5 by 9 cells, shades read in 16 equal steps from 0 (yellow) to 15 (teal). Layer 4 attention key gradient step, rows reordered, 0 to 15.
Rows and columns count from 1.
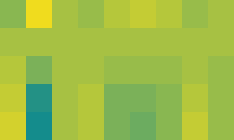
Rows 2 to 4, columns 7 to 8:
5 5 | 6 5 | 7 4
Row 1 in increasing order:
0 3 4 4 5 5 6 6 7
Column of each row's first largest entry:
1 1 2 2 2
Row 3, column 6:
6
